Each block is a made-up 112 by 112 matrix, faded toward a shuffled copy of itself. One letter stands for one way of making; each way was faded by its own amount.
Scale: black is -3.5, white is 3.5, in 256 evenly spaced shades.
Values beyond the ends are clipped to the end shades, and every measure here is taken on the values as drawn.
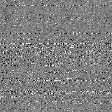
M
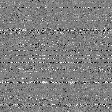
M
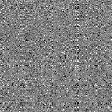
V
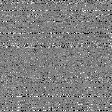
M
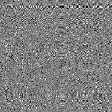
V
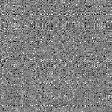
V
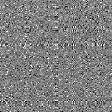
V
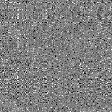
V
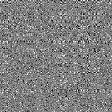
V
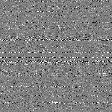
M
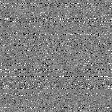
M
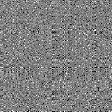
V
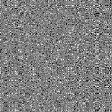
V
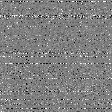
M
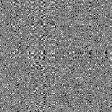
V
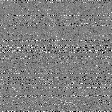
M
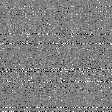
M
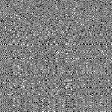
V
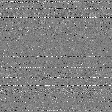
M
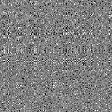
V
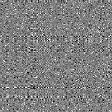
V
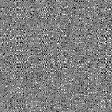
V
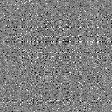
V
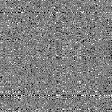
V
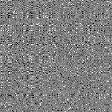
V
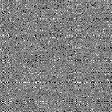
V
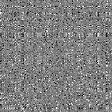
V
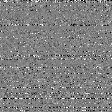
M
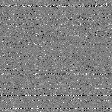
M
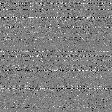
M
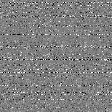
M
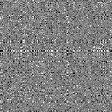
V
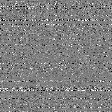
M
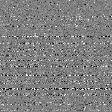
M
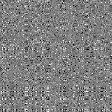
V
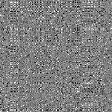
V
